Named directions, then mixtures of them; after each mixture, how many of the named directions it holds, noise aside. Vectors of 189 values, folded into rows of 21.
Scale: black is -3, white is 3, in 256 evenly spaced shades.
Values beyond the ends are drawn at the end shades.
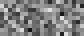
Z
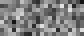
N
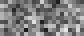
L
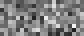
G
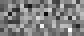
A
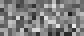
one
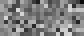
three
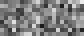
one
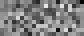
three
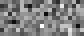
two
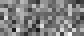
three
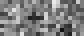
three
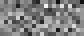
three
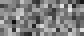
one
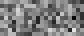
three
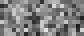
two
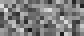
one
